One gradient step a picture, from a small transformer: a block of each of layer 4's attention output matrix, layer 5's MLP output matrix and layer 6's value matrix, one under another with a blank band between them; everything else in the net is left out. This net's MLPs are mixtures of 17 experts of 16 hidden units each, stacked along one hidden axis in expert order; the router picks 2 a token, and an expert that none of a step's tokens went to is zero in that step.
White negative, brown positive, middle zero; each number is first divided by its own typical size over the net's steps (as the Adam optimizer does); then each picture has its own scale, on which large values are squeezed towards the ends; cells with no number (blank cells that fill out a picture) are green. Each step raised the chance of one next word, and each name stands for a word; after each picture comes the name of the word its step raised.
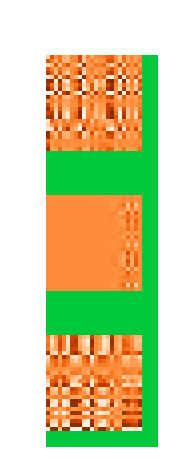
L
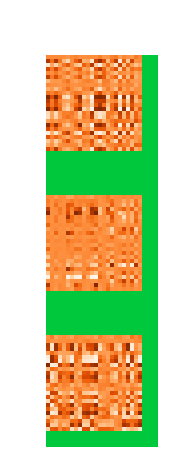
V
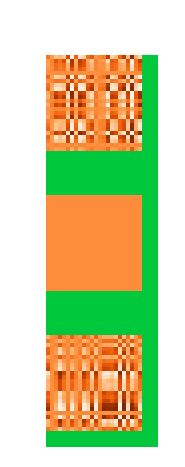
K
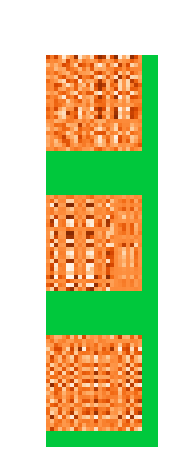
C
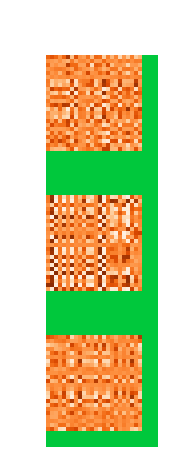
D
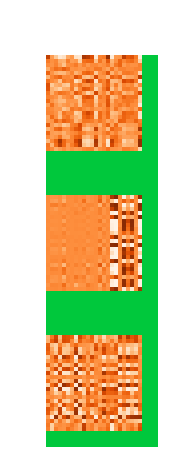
C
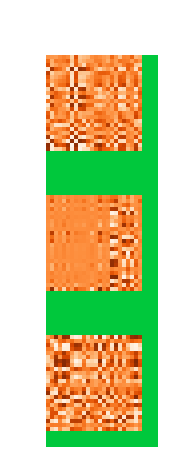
D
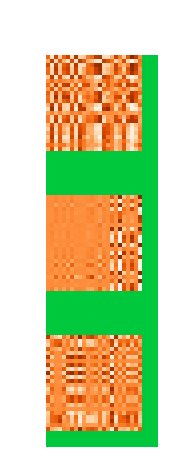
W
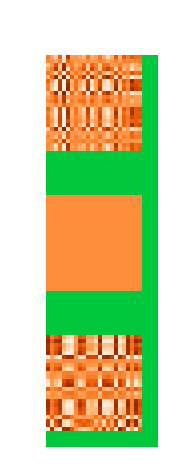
L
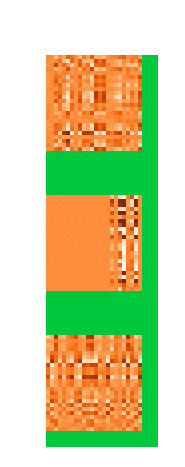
V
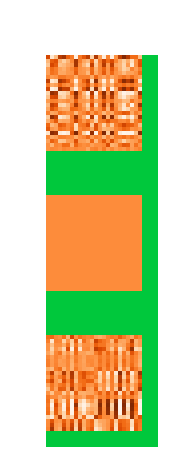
K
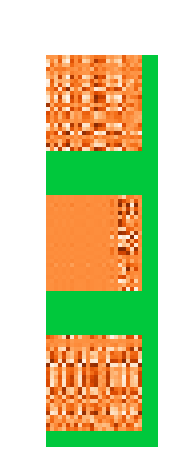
V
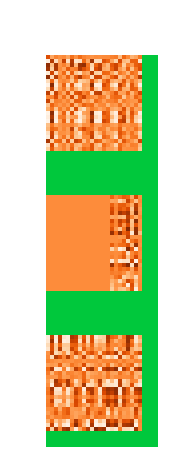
L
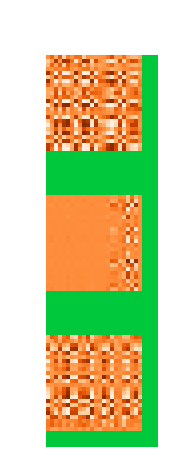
D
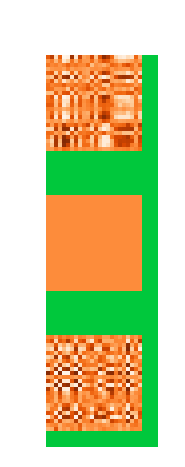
C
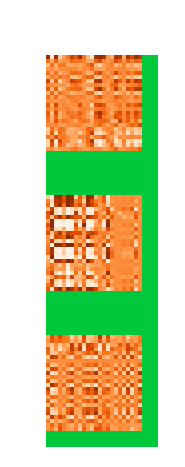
C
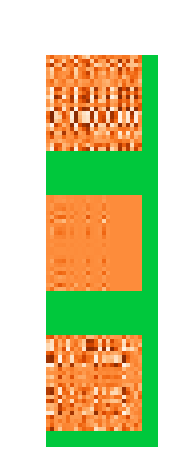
V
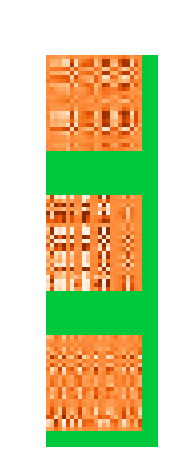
L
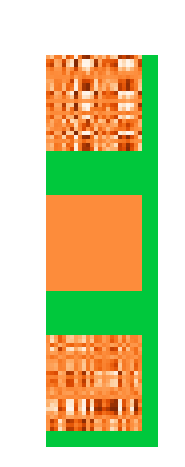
K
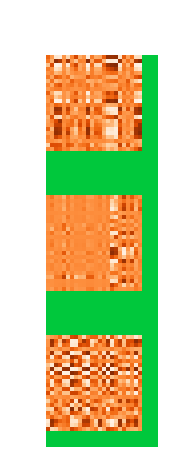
W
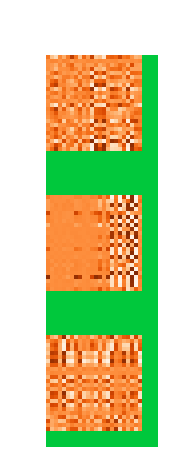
D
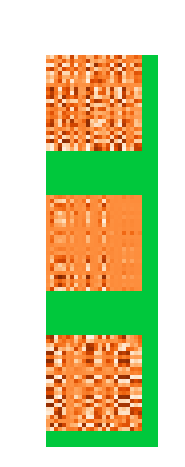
D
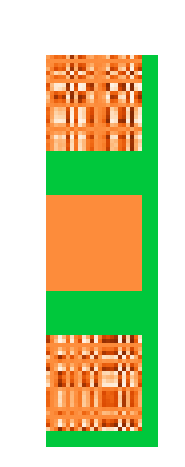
L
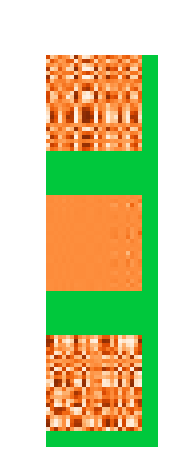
L
